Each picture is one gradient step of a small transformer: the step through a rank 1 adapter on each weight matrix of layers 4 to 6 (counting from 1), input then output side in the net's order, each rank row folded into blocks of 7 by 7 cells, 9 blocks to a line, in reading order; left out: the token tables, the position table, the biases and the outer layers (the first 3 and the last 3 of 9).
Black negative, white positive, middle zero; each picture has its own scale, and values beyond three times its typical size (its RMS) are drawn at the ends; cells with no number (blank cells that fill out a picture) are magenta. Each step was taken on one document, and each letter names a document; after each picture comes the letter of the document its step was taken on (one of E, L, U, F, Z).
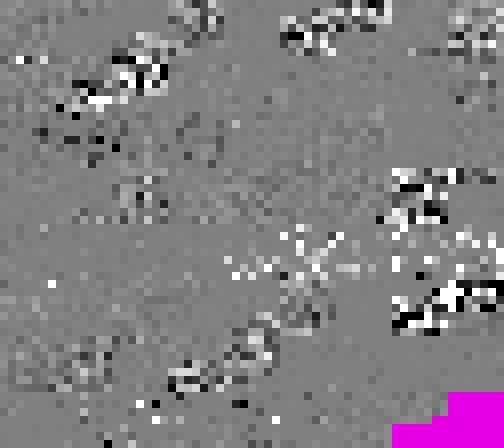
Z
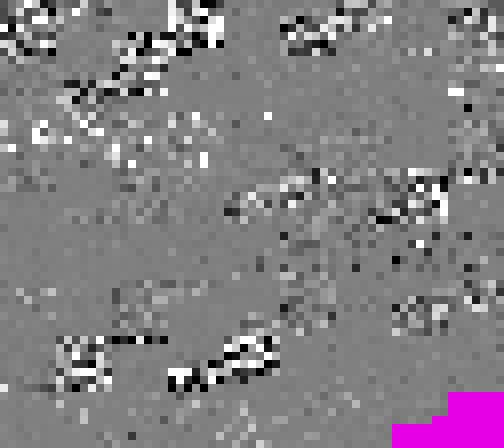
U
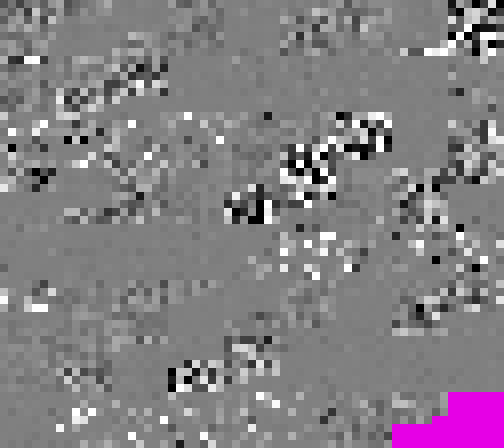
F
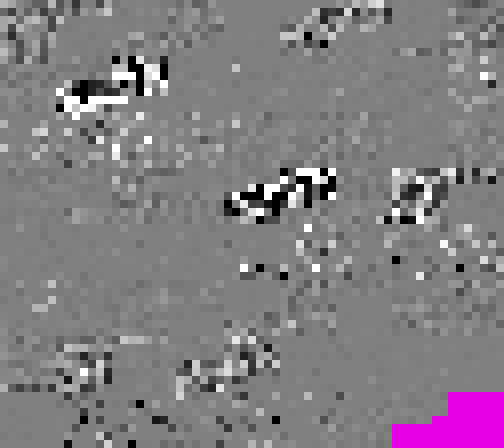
Z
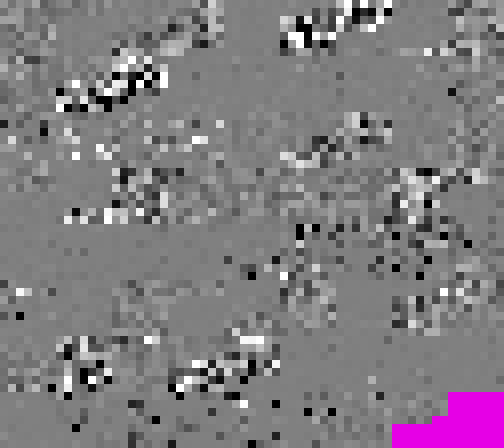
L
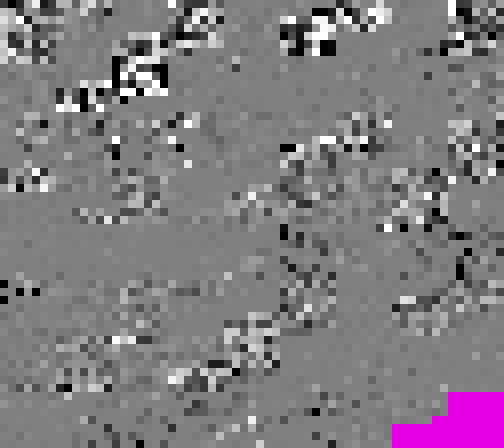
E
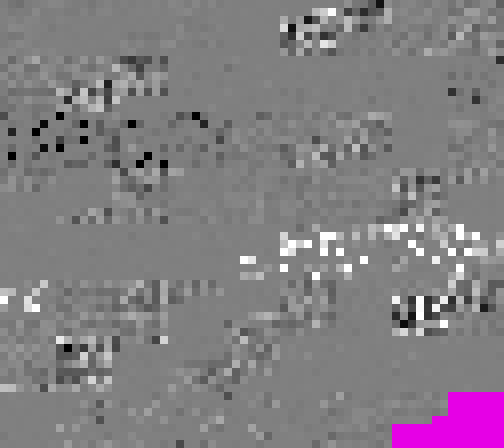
F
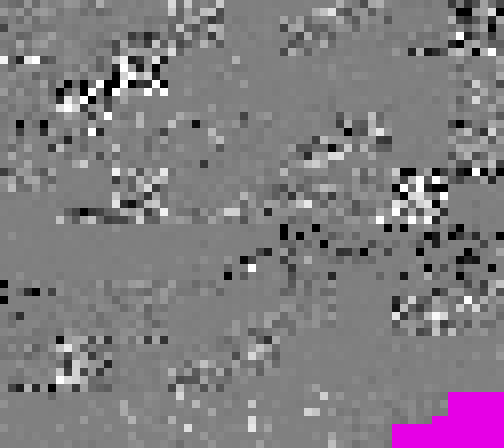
E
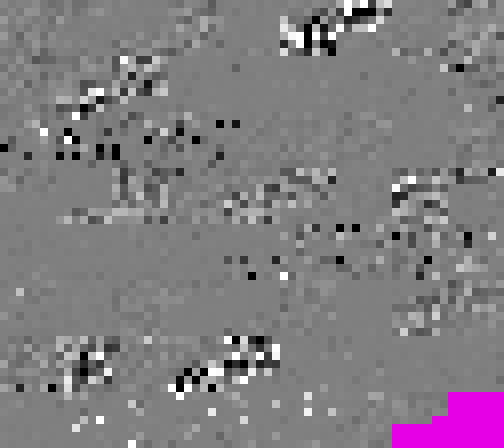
L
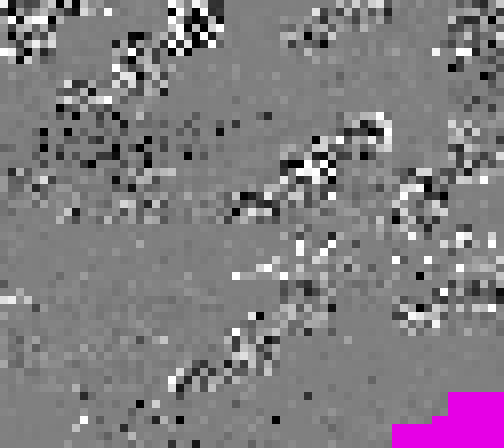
Z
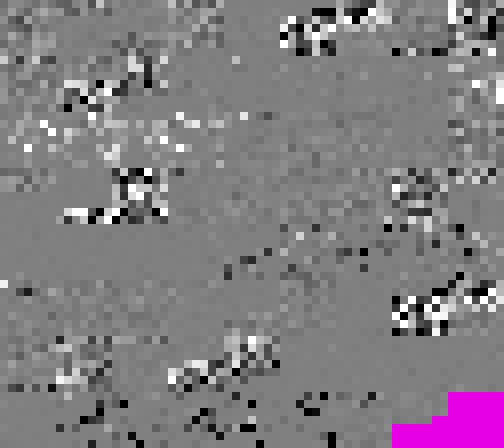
E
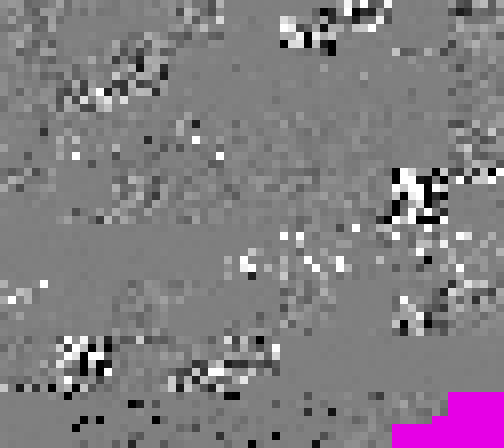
L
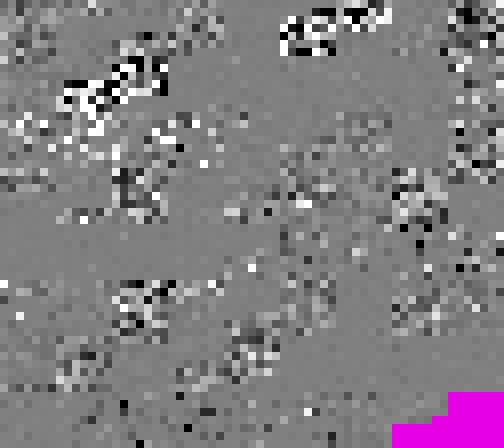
E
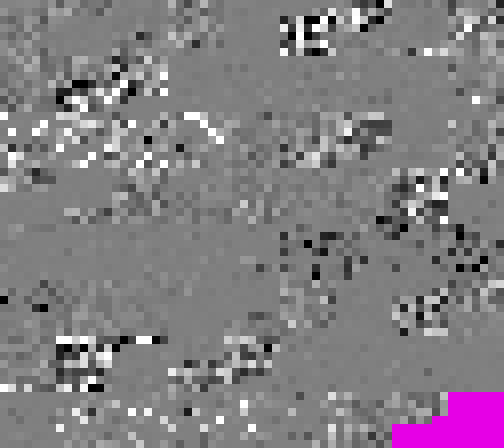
F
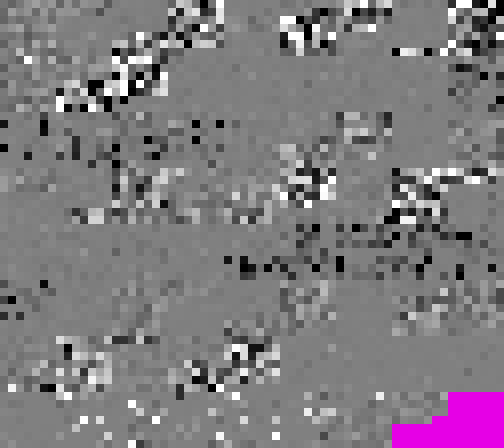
L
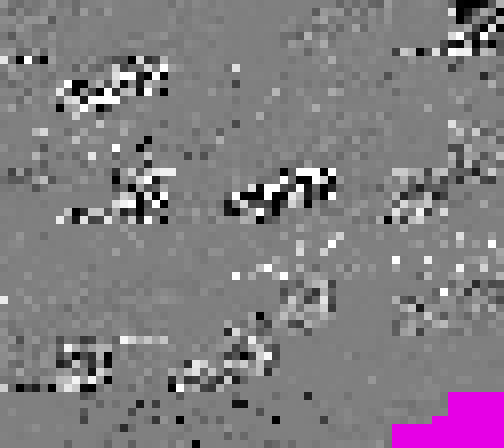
Z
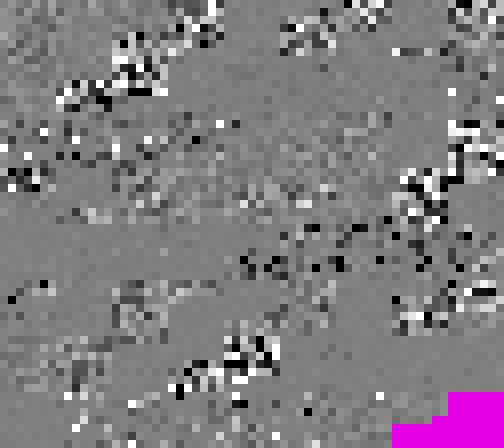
L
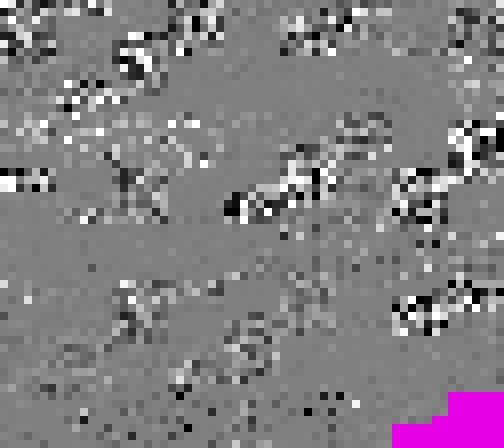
U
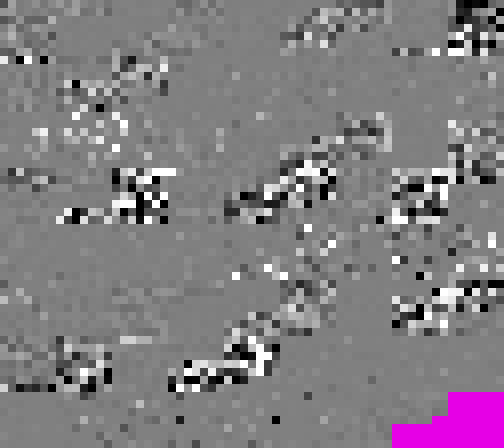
Z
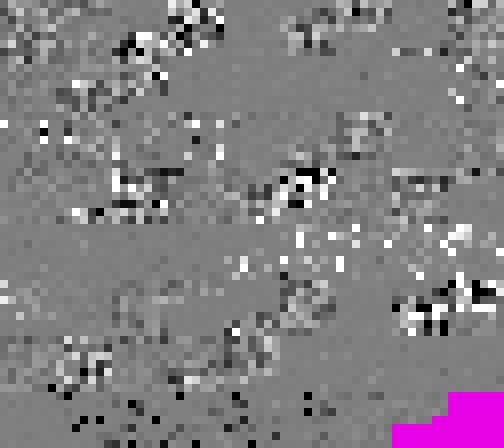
L
